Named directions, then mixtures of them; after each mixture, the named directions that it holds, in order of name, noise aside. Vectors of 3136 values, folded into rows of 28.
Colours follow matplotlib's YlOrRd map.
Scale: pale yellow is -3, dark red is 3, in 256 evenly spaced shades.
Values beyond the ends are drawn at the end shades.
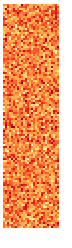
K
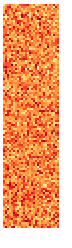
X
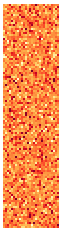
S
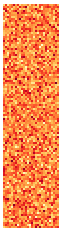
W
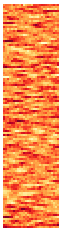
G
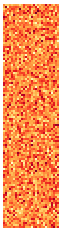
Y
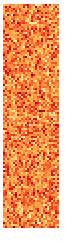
S, X, Y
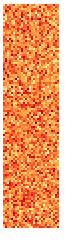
W, X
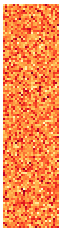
W, Y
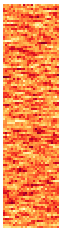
G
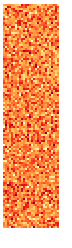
K, X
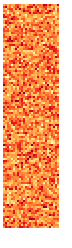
G, K, Y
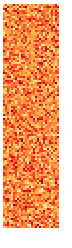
K, W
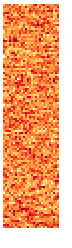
G, S, W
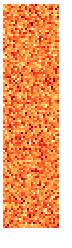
S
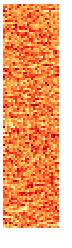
G, K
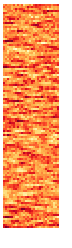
G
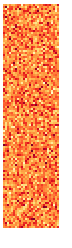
K, Y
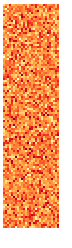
K, S, X
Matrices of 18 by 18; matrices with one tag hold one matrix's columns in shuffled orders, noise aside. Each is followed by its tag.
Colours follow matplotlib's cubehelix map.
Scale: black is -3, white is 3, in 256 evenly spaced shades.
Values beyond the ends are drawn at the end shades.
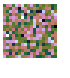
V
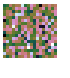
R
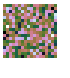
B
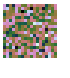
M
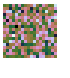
V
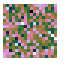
M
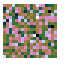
V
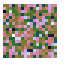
M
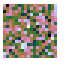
R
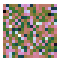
M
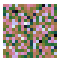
R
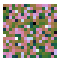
B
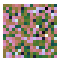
B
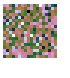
M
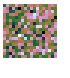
B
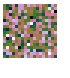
M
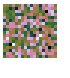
M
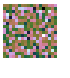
B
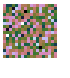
M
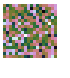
M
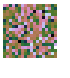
R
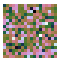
M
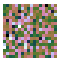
R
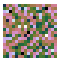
B
